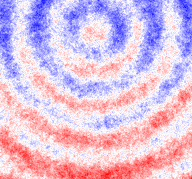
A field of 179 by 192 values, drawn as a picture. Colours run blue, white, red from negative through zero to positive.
Slope: up to the bottom. Lone odd cells: none. Odd rows or columns: none. Histogram: bell-shaped. Rings: centred on the top middle.
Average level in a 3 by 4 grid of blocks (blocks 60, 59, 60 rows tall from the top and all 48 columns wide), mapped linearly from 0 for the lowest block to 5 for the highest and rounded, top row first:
0 1 1 0
3 3 3 3
5 5 5 5
